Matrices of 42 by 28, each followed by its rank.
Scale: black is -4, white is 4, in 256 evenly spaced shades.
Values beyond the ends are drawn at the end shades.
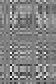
two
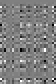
two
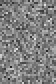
full rank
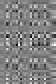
two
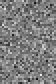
full rank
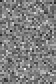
full rank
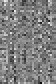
five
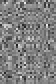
five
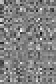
five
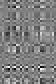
two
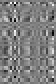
two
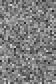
full rank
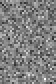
full rank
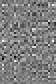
five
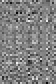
five
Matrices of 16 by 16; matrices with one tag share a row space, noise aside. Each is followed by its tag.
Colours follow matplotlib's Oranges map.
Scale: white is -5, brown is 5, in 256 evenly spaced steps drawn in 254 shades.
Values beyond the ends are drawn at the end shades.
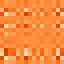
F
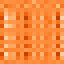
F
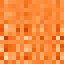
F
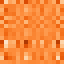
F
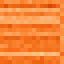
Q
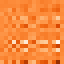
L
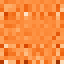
F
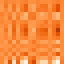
L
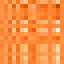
L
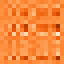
L
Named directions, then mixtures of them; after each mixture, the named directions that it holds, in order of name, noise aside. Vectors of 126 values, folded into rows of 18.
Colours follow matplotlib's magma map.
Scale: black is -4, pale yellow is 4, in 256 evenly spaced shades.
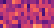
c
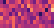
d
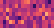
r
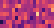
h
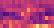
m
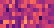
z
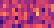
c, h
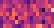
c, h, r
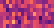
c, d, z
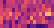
h, m, r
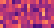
c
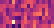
c, r, z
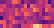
c, m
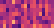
c, z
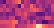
c, d, m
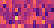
c, h, r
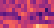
d, m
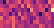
d
